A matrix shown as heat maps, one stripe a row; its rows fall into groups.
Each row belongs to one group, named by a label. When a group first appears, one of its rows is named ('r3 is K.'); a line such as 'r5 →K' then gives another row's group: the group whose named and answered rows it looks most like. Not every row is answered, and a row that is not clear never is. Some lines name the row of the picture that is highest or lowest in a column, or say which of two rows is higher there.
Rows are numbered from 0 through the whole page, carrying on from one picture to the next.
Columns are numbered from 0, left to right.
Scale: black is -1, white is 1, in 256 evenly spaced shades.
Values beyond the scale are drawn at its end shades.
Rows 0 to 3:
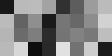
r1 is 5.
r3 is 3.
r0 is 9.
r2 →5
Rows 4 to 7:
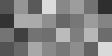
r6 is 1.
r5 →9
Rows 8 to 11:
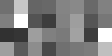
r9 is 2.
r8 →2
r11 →5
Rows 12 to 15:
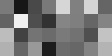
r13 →2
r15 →5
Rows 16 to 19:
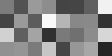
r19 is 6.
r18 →5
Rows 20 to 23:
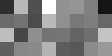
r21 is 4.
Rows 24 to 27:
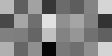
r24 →5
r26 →4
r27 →5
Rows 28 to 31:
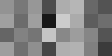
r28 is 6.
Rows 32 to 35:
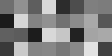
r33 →9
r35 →9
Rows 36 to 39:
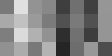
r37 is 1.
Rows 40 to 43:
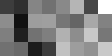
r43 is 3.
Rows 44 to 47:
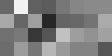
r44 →2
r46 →3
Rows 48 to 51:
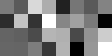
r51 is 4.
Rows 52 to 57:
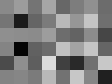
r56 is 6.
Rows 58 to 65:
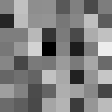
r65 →4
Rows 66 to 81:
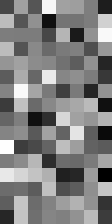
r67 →5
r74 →3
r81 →9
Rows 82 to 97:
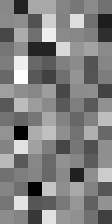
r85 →3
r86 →2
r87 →2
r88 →6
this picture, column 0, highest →93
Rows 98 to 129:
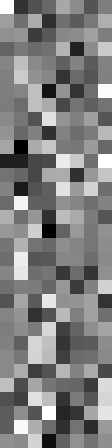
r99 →5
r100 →3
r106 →4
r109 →3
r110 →4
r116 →2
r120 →3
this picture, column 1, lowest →108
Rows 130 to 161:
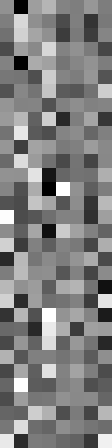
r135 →4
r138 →6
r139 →2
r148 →9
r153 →4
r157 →2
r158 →9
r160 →2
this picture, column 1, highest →157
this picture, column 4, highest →143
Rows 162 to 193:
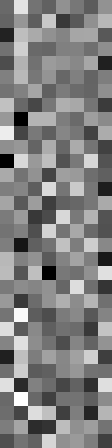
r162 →2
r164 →9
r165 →2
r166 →9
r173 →9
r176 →5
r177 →3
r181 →5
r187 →9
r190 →2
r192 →3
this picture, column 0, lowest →173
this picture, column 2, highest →191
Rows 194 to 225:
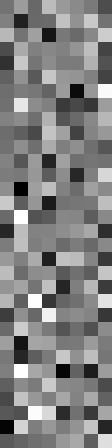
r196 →5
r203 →4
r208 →5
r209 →2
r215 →5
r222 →9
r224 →9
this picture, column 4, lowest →220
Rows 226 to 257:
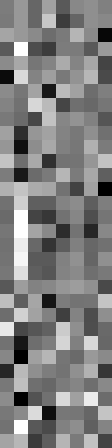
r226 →6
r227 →6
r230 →9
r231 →9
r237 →5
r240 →2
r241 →2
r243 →2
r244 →2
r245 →2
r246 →9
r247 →5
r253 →2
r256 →2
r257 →3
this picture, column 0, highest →249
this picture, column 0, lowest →231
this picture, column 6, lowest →242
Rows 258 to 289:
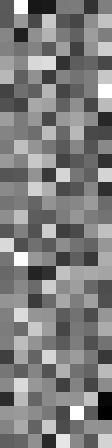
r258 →2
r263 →5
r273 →2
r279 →3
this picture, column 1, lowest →260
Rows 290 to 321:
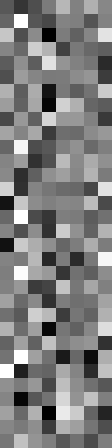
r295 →9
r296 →5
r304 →9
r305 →2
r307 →9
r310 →3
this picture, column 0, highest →316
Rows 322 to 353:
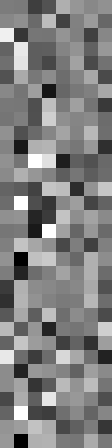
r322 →3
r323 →6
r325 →2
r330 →4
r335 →4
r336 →2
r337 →3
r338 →4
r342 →9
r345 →5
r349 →3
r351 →2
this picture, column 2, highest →333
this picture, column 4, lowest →333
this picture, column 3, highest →338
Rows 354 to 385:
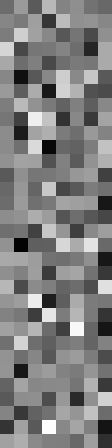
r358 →5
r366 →9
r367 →6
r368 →9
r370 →4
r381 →9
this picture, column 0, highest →357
